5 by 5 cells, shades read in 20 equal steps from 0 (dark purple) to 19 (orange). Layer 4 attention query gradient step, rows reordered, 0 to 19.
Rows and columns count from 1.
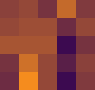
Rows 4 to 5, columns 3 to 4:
9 3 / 9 0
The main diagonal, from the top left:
8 10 11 3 7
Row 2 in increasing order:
5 9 9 10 10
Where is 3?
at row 4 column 4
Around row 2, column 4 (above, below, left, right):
14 0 10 9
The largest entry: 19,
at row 5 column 2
